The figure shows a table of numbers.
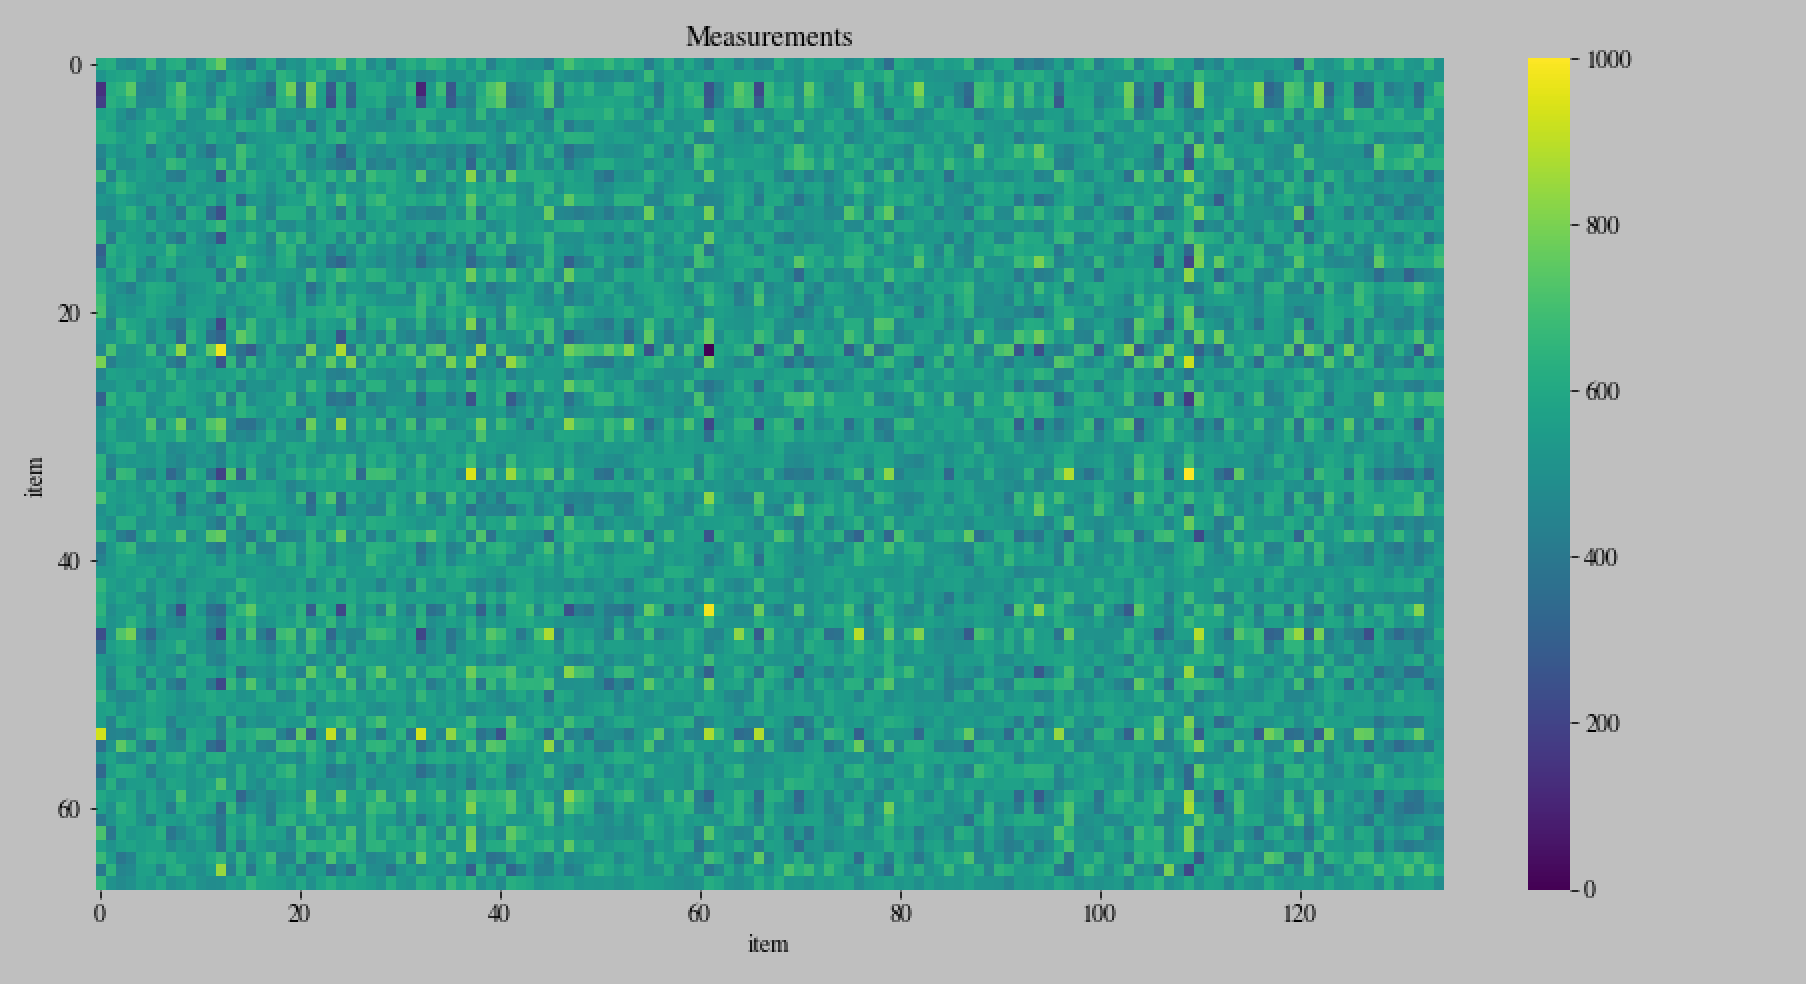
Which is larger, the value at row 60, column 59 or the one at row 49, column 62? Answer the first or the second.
the first
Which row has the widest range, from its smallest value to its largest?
23
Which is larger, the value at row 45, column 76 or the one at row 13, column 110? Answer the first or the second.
the first
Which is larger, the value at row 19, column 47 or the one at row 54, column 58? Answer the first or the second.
the second
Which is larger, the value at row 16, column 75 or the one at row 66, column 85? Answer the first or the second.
the first
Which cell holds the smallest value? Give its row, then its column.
23, 61
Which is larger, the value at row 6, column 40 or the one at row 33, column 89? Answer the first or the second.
the second
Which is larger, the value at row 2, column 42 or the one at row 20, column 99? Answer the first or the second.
the second
